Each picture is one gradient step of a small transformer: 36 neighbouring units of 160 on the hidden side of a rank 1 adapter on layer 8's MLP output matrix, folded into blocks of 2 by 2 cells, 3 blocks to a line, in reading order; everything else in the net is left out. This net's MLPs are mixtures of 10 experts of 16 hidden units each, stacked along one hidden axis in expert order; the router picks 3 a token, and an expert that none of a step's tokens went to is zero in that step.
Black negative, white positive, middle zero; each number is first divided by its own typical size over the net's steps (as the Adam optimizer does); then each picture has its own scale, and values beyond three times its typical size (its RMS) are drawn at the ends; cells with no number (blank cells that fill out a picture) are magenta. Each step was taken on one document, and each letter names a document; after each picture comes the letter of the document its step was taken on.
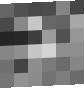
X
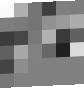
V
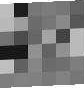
V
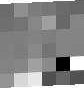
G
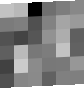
V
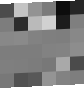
G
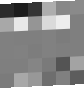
G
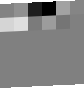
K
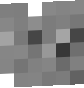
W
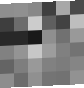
X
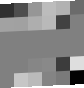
G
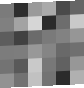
X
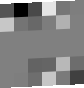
K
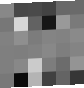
X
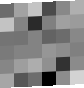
K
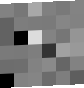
W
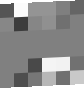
K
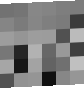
V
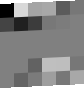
K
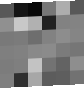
X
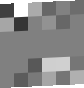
K
